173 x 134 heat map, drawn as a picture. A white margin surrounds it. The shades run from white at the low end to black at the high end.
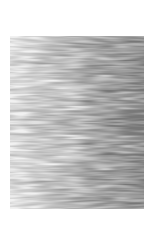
It is mirror symmetric from top to bottom. Values rise toward the right. On average the colour sits 30% of the way up the scale. The grain runs across in streaks.
